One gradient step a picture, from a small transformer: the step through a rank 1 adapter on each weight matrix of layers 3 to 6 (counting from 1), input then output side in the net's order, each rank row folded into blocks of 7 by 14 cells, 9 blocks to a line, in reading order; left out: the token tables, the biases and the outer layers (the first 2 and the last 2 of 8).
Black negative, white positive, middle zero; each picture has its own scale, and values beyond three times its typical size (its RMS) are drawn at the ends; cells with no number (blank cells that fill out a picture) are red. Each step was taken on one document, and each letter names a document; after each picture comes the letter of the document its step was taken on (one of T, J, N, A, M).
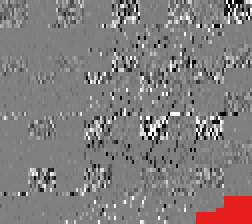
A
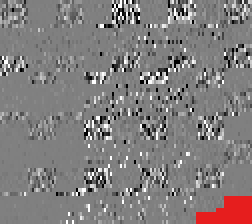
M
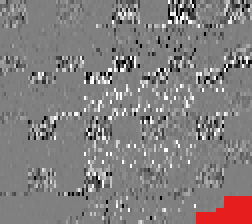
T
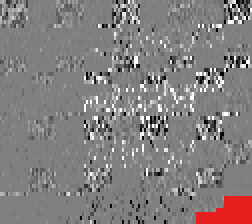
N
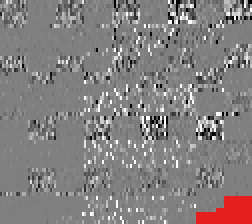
T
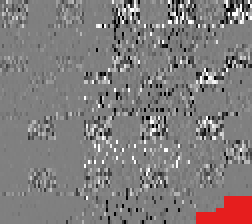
T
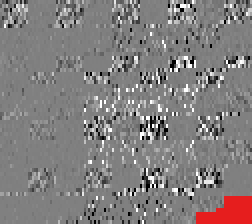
N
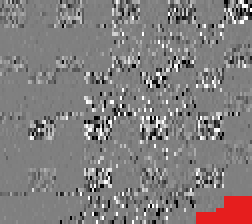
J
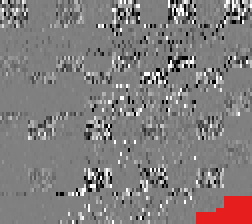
M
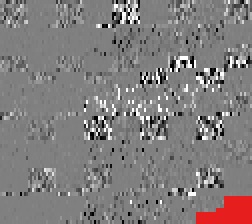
N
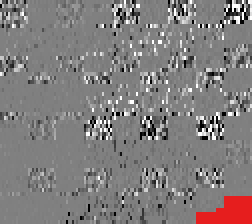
M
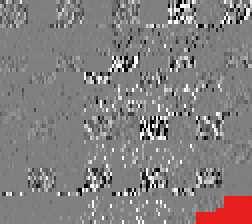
N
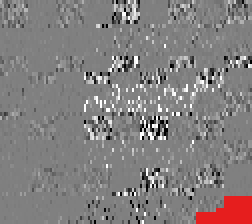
N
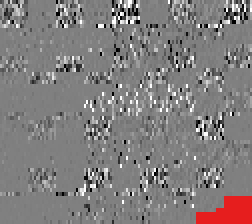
M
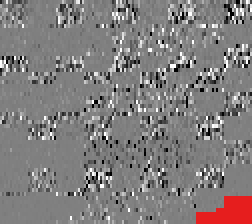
T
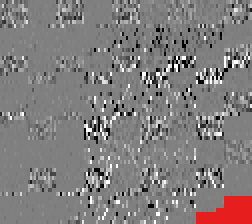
J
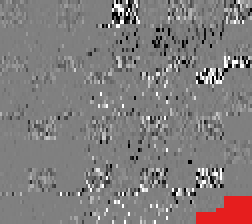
J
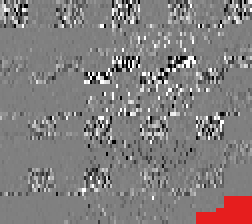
A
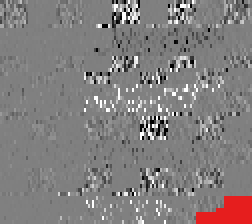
N
